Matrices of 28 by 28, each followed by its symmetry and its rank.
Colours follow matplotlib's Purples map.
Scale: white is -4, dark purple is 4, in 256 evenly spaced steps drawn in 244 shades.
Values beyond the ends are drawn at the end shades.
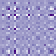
symmetric, rank two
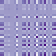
symmetric, rank one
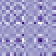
symmetric, rank two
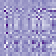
neither, rank three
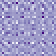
antisymmetric, rank two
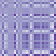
symmetric, rank one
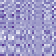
neither, rank three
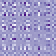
antisymmetric, rank two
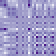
symmetric, rank two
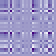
symmetric, rank one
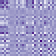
symmetric, rank two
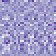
neither, rank three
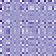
antisymmetric, rank two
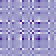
symmetric, rank one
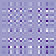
symmetric, rank one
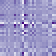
symmetric, rank two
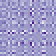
antisymmetric, rank two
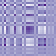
symmetric, rank one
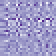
neither, rank three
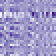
neither, rank three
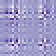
antisymmetric, rank two
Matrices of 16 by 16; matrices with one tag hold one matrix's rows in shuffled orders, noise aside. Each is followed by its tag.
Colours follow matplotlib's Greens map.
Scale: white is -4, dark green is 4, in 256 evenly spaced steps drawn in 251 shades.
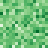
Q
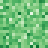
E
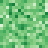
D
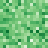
E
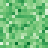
D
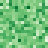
D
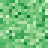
D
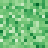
Q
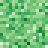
D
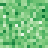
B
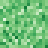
B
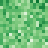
E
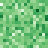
Q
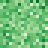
E
